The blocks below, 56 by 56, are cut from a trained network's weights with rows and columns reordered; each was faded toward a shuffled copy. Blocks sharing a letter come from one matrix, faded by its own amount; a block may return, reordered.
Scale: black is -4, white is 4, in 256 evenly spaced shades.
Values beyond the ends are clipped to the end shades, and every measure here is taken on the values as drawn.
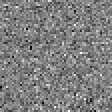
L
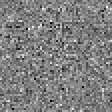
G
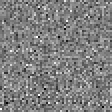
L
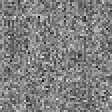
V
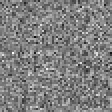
V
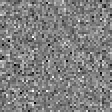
G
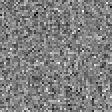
L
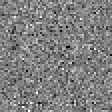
L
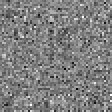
G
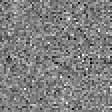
L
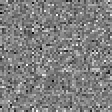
L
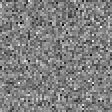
L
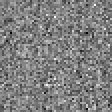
V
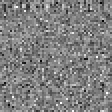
L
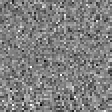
G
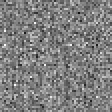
V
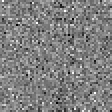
L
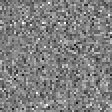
G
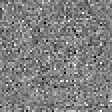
L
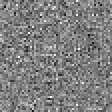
L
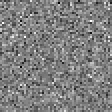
G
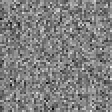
V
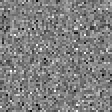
L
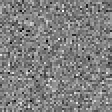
L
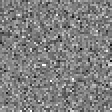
L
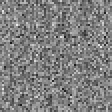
V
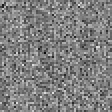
V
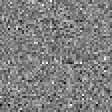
G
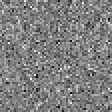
G
